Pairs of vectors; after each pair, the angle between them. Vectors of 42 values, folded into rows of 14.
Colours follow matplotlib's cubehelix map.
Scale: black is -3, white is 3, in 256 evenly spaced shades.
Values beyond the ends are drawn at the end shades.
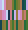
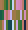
orthogonal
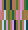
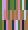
orthogonal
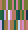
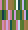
partly aligned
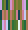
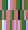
partly aligned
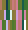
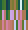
partly aligned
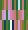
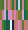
nearly parallel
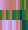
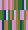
orthogonal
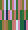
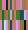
partly aligned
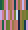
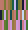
partly opposed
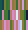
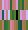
nearly opposite
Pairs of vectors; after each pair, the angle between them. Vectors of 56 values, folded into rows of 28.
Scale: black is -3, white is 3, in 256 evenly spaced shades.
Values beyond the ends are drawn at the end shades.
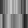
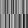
orthogonal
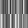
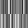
nearly parallel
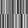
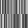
nearly opposite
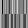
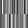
nearly opposite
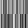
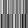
nearly parallel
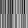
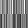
nearly opposite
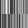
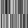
nearly opposite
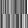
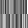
nearly parallel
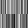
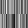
nearly parallel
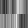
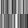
partly aligned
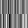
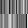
partly opposed
